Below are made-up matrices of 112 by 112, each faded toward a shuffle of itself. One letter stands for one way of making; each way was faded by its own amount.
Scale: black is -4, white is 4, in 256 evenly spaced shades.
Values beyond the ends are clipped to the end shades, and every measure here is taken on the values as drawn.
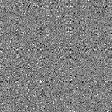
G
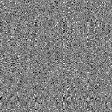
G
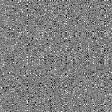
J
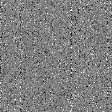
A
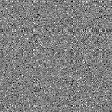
G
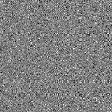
G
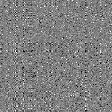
J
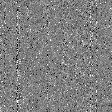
A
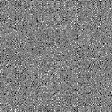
J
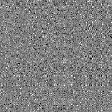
J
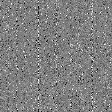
A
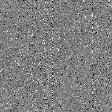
A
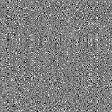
J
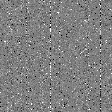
A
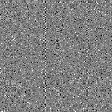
J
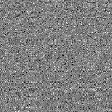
G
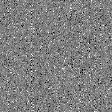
A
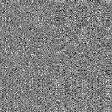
G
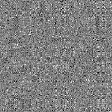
G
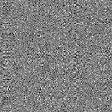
G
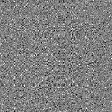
G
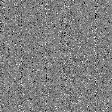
A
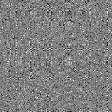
J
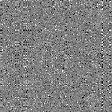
J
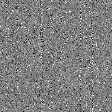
A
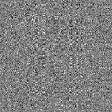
G
